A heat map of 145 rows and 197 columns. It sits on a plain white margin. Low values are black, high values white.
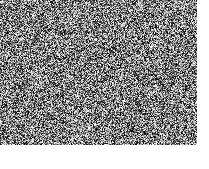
No seam splits the table. The texture is fine-grained noise. No single row or column stands out from its neighbours. No regular stripes run through it. The histogram is flat. Overall the values sit about 50% of the way up the scale.
